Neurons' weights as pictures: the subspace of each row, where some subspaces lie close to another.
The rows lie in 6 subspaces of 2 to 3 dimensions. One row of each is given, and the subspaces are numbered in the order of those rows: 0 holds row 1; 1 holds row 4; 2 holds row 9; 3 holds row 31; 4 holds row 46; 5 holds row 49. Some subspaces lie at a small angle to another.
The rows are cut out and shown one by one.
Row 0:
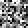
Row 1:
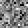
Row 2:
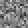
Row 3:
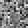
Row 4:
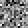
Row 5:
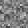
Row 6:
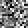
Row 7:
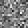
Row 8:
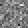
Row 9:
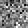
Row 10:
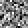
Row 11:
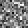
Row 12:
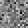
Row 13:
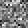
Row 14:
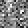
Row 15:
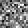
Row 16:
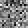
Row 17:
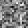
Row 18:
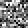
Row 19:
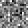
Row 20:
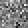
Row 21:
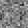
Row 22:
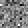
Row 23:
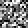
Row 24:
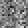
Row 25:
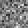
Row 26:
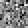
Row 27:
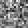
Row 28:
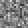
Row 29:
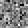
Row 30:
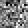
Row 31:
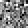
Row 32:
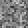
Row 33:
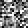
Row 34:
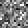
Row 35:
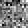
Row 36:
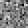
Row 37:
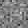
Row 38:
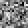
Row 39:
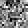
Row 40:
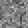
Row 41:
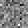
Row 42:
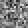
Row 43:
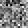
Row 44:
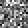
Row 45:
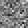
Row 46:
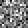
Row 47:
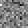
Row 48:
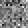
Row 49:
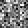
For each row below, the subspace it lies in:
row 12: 0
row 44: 1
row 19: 4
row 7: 0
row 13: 0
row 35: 3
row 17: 5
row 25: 2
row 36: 3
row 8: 1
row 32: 5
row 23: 0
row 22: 1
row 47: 2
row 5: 4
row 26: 3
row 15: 2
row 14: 5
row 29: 3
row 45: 0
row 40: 5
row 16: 2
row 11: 2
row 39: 4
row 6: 3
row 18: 0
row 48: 3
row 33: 3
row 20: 2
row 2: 4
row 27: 4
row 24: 5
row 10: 1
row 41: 1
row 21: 5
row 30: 1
